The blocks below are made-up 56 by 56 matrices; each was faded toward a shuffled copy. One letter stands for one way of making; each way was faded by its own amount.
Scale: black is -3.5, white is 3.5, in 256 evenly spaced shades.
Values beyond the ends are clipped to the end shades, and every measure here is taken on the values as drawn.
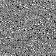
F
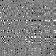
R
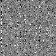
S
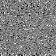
F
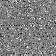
F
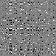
R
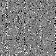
S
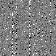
S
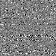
F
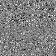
F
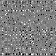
R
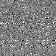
F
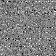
F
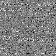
F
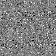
F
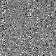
S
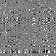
R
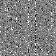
S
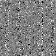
S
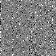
S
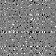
R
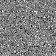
F
